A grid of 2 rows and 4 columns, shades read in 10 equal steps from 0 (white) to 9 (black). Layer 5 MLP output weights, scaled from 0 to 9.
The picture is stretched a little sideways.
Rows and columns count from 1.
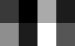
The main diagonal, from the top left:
7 8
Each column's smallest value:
4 8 0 6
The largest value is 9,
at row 1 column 2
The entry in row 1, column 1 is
7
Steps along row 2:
up down up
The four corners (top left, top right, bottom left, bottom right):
7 8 4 6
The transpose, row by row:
7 4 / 9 8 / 3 0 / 8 6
